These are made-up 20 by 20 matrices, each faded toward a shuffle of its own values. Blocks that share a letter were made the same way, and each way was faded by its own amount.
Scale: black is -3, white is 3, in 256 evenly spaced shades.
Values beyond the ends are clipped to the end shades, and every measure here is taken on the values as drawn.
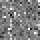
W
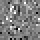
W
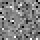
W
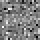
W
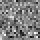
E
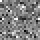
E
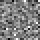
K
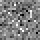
W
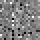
W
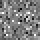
W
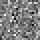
W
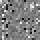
W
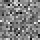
K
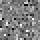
W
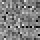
K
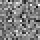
K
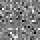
W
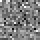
E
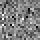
K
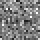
K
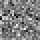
K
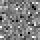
W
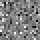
W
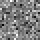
W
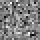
E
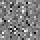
W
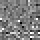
K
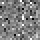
W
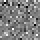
W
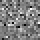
E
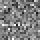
E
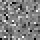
W
